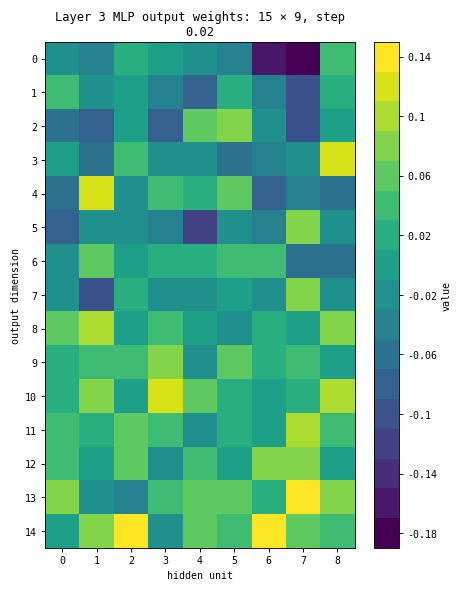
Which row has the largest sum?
14
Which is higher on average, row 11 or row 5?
row 11
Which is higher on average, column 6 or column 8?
column 8
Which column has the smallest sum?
6
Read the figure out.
Title: Layer 3 MLP output weights: 15 × 9, step 0.02
x-axis: hidden unit, ticks 0 1 2 3 4 5 6 7 8
y-axis: output dimension, ticks 0 1 2 3 4 5 6 7 8 9 10 11 12 13 14 (0 at the top)
Colour bar: value, ticks -0.18 -0.14 -0.1 -0.06 -0.02 0.02 0.06 0.1 0.14
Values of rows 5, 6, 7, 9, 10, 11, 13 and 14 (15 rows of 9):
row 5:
-0.08 -0.02 -0.02 -0.04 -0.12 -0.02 -0.04 0.08 -0.02
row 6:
-0.02 0.06 0 0.02 0.02 0.04 0.04 -0.06 -0.06
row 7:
-0.02 -0.1 0.02 -0.02 -0.02 0 -0.02 0.08 -0.02
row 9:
0.02 0.04 0.04 0.08 -0.02 0.06 0.02 0.04 0
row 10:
0.02 0.08 0 0.12 0.06 0.02 0 0.02 0.1
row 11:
0.04 0.02 0.06 0.04 -0.02 0.02 0 0.1 0.04
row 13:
0.08 -0.02 -0.04 0.04 0.06 0.06 0.02 0.14 0.08
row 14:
0 0.08 0.14 -0.02 0.06 0.04 0.14 0.06 0.04
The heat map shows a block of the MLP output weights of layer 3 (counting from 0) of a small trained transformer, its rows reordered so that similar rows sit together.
